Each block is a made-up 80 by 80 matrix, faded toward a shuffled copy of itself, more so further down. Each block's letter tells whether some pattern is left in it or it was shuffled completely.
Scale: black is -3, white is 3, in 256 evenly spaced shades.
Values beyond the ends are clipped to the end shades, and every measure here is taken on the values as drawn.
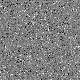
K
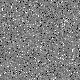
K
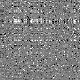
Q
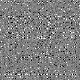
Q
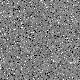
K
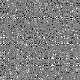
Q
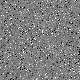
K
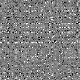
Q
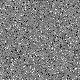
K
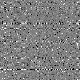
Q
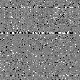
Q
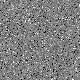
K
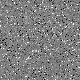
K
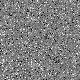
K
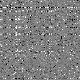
Q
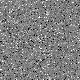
K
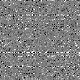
Q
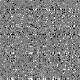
Q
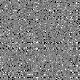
Q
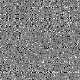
Q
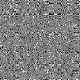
Q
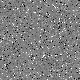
K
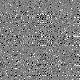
Q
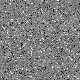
K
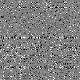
Q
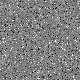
K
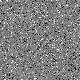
K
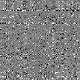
Q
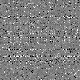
Q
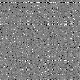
Q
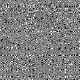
Q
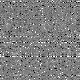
Q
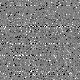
Q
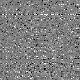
Q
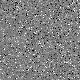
K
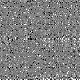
Q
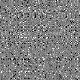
Q
